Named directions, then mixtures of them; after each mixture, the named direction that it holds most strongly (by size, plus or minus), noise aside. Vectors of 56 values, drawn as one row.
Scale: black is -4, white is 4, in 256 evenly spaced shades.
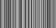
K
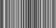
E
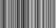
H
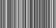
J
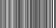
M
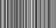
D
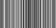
E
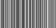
K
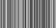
J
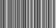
H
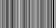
M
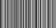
D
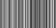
M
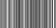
M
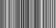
H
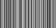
K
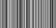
J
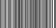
M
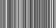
J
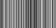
E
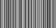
K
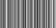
J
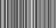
D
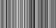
D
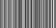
M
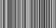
J
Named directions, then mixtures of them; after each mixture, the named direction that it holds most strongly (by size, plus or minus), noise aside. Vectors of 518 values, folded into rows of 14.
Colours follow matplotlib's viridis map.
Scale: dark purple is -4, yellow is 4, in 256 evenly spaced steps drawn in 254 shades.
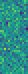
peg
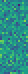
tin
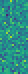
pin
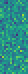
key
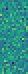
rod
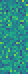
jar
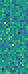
pin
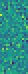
rod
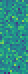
jar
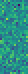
tin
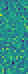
rod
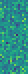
key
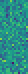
pin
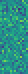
jar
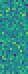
jar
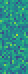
key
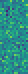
pin
